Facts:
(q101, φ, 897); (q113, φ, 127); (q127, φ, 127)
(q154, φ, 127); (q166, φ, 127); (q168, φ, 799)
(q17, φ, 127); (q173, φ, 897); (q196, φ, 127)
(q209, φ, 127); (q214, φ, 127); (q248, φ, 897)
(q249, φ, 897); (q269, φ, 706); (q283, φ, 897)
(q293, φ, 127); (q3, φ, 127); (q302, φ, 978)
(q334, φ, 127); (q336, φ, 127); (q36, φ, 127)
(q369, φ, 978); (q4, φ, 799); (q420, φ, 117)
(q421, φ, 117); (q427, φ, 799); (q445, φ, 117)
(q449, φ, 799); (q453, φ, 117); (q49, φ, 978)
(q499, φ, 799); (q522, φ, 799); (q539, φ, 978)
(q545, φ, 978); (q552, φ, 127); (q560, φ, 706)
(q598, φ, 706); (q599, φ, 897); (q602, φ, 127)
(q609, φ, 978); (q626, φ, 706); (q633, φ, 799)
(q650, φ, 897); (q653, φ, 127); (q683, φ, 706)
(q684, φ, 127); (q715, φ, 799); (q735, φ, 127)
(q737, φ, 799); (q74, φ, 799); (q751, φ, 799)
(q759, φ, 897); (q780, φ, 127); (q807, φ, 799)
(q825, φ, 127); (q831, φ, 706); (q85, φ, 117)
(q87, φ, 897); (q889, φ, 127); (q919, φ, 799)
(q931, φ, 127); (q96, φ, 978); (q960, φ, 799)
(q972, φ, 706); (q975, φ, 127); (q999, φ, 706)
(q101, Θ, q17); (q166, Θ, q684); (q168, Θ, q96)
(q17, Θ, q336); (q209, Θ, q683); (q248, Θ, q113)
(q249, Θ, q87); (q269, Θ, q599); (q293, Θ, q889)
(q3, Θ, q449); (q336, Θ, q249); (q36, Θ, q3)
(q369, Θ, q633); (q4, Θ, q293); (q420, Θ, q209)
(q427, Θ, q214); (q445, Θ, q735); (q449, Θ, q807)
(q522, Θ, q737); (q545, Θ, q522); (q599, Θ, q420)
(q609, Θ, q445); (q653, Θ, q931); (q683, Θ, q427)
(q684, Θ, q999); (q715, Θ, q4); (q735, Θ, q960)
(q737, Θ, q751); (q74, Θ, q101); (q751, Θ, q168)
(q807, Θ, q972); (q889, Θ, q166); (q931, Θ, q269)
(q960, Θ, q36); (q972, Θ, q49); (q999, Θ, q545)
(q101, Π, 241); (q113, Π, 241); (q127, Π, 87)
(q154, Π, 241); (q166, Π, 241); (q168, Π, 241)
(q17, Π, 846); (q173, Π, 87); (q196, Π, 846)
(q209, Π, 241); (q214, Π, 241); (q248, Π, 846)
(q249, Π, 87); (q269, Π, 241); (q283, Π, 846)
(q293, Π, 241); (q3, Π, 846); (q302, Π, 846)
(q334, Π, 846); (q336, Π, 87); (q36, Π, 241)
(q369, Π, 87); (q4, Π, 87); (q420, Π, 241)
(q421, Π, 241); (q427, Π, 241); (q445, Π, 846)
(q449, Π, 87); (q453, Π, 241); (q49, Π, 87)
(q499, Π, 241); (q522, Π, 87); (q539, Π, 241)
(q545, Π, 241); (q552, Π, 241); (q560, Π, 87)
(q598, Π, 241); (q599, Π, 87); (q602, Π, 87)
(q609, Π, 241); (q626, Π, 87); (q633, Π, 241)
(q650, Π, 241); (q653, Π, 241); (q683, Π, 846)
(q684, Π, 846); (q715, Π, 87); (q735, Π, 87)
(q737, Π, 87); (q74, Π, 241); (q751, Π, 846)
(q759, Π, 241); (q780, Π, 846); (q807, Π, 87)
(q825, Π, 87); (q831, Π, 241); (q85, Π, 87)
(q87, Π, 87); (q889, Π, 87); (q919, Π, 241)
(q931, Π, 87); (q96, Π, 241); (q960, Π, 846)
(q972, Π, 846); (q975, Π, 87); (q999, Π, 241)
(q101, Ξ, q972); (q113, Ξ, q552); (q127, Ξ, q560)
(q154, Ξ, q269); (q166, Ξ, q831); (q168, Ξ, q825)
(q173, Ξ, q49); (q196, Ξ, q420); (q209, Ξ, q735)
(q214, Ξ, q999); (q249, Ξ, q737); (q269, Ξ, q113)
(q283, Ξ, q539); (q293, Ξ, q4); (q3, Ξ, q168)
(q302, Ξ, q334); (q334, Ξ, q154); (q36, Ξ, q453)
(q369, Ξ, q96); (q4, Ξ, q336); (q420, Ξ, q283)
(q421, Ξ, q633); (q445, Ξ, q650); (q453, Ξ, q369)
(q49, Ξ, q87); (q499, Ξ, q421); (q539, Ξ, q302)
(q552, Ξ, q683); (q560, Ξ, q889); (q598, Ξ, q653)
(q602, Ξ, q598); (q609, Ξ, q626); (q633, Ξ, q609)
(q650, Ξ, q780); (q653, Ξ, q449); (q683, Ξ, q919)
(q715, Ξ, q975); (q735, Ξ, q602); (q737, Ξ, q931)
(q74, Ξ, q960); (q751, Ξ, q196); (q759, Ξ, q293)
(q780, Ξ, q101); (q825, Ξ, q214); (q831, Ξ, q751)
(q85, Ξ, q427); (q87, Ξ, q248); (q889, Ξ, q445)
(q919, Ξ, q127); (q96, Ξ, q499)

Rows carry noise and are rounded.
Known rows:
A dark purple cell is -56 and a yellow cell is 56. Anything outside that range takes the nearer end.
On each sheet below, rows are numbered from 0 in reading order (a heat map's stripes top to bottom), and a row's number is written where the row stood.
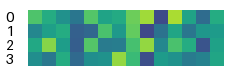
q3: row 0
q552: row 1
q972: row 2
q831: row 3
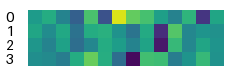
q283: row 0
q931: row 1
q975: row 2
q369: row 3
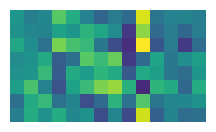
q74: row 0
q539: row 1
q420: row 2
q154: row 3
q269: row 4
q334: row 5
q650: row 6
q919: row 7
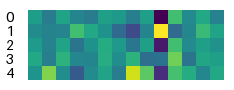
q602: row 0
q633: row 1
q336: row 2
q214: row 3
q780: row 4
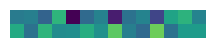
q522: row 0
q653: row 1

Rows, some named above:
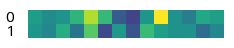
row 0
q609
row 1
q599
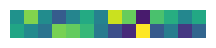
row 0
q780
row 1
q420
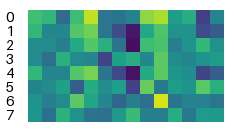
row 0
q960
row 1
q449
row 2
q369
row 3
q759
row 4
q449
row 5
q626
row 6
q74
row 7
q598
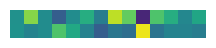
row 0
q780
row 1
q74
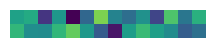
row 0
q751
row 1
q49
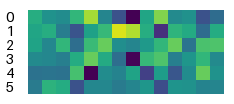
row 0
q807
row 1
q196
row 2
q36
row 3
q369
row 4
q545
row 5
q560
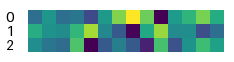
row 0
q684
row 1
q807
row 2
q168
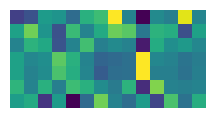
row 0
q293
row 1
q683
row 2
q127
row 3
q427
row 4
q427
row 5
q735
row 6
q751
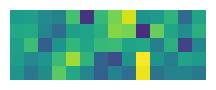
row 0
q248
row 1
q17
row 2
q302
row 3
q609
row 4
q74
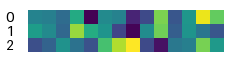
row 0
q96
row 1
q85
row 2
q166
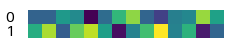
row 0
q999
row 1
q445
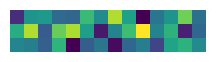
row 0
q889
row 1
q445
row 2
q737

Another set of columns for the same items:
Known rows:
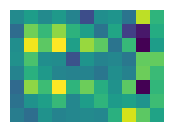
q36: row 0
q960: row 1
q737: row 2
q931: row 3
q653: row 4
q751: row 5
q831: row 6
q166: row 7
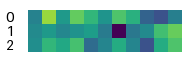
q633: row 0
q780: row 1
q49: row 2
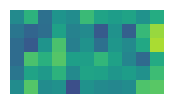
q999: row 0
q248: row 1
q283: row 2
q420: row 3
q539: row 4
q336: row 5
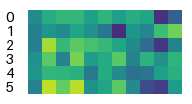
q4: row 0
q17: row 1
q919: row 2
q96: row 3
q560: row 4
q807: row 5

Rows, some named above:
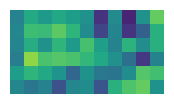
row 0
q972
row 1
q445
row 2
q545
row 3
q919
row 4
q127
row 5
q293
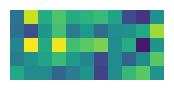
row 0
q427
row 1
q283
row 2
q168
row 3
q683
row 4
q889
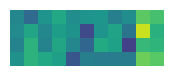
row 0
q759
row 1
q36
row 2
q609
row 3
q735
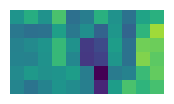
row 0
q369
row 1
q248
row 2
q3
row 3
q3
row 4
q780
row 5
q684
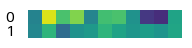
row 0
q449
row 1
q999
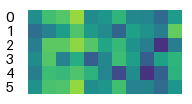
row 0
q85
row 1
q302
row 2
q74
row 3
q626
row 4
q445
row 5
q85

